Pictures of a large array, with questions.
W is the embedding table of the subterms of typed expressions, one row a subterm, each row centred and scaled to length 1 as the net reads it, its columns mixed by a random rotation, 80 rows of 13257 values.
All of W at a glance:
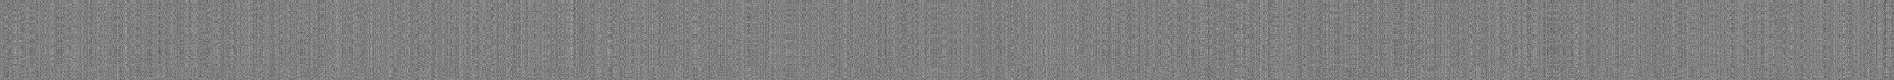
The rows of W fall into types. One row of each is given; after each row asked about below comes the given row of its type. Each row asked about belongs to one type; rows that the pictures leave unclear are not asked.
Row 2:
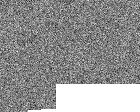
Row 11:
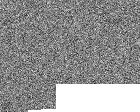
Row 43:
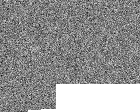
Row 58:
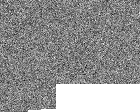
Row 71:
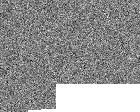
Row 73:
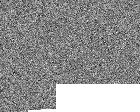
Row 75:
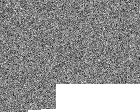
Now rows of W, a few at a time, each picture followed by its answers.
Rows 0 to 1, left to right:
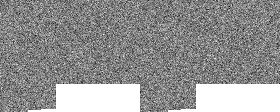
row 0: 2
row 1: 73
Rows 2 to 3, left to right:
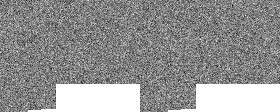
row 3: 43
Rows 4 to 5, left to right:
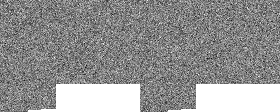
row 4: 58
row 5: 43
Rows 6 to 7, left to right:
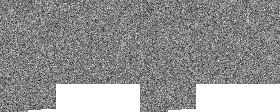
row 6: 73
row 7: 71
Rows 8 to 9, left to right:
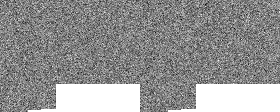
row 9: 71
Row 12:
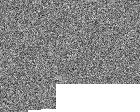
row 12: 73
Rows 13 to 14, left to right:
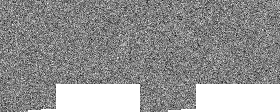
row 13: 11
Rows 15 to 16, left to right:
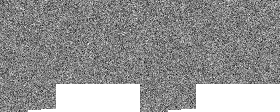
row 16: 2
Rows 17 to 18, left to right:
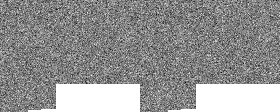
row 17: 71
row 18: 58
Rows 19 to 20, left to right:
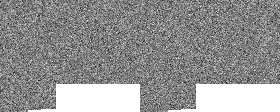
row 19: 73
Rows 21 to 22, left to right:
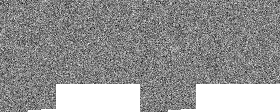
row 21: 2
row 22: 43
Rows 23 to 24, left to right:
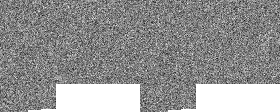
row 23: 73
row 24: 11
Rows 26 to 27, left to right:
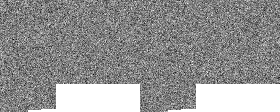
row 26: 71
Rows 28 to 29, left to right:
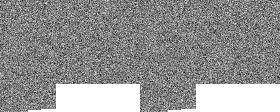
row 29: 2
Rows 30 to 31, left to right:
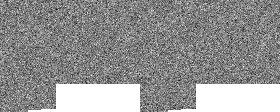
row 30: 71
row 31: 73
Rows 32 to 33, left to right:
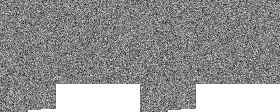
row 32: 58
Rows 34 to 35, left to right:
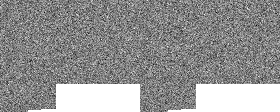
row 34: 71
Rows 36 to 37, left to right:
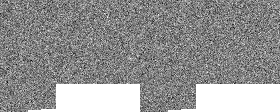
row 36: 71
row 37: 11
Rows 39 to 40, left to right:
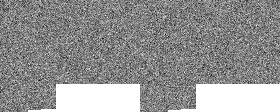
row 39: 73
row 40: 58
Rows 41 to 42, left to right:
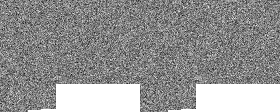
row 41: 58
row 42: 73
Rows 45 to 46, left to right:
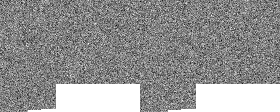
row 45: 2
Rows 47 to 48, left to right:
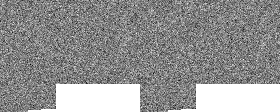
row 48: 73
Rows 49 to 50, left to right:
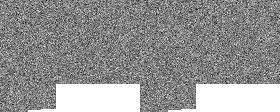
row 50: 71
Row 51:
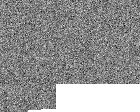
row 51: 58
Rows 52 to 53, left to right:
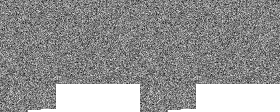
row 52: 58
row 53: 58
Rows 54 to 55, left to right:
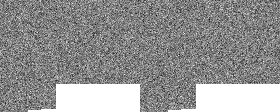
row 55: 75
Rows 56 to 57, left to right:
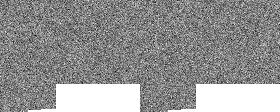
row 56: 2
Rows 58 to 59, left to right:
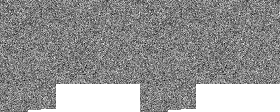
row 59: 58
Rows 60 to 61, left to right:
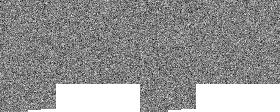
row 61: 71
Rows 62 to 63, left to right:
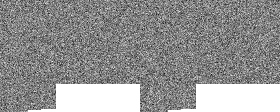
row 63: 58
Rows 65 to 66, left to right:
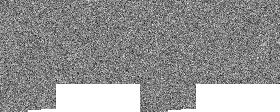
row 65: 2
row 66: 11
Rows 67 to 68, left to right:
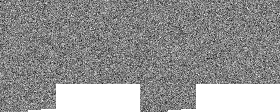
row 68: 43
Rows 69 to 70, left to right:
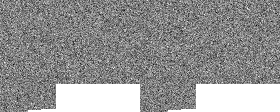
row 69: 75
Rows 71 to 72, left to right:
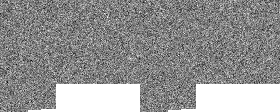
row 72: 75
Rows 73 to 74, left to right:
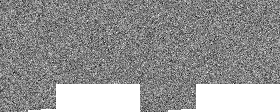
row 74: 11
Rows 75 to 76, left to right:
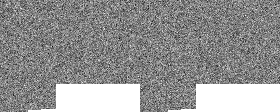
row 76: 43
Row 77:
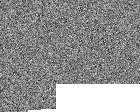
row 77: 73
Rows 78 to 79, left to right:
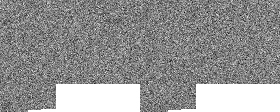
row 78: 11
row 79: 71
